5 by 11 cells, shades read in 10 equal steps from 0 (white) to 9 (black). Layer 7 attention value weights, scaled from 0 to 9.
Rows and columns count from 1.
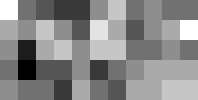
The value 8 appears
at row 3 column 2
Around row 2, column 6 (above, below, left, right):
4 2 6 3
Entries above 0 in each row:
10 10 11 11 11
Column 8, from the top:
5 6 5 4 3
